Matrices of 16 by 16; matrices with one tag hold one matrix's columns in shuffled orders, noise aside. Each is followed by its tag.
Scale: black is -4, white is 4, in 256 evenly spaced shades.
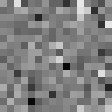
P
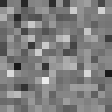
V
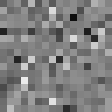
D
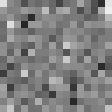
P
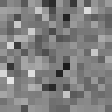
V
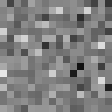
V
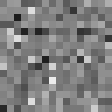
D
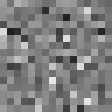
D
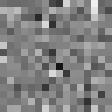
P
